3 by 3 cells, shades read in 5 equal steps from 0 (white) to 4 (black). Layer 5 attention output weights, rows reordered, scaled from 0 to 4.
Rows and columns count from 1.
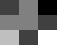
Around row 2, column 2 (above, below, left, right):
2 3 2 3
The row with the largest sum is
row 1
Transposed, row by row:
3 2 1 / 2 2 3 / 4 3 0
